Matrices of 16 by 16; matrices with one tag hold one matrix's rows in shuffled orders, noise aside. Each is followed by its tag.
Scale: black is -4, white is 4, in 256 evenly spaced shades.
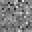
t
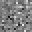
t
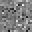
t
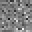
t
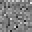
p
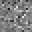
t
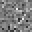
t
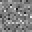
p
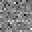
p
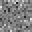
p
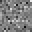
p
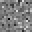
t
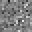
t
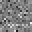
p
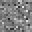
t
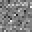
p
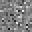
t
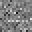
p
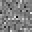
p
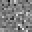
t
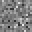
t
